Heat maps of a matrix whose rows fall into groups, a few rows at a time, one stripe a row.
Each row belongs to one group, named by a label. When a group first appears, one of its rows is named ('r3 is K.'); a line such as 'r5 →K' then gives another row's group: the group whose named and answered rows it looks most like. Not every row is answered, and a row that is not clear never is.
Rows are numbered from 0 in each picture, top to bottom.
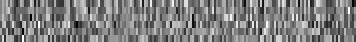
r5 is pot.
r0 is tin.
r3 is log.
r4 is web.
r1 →tin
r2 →tin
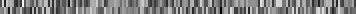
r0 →pot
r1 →tin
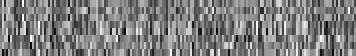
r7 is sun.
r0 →pot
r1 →tin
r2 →pot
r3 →log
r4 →log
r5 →tin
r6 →tin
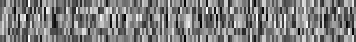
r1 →tin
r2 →log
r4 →tin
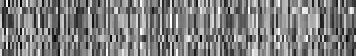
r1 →sun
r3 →web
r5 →log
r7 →web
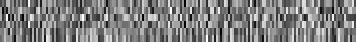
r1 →sun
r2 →web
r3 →pot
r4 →tin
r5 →tin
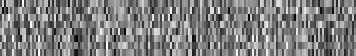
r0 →pot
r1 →sun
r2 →pot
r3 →tin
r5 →log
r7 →log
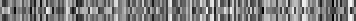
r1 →tin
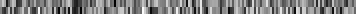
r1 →pot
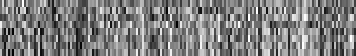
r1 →log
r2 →sun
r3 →log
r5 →sun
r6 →pot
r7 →web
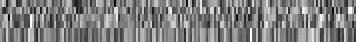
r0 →log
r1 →sun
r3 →tin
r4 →web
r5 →web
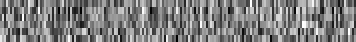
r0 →web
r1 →pot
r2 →pot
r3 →sun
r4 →tin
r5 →log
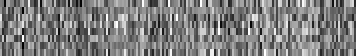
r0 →pot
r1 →web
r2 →web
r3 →sun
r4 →sun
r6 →web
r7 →sun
